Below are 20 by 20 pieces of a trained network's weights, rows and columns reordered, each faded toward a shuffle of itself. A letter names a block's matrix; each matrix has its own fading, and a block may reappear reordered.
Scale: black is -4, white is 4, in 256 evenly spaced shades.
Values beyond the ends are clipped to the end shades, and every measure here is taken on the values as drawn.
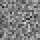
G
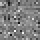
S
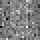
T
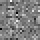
S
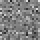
G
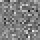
G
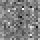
T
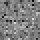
S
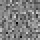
G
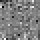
T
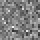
G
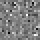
T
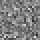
G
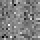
T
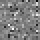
S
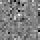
S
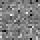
S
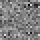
G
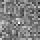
G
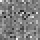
T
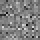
T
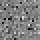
T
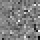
S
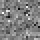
S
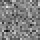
G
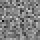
G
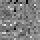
S
